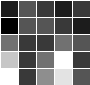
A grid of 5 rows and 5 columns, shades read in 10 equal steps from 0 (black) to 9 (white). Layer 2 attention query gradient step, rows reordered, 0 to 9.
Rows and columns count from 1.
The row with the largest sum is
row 5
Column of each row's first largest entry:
2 2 1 4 1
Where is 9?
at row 4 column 4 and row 5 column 1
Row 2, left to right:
0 3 3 2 1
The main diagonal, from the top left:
1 3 2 9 3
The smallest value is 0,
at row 2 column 1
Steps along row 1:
up down down up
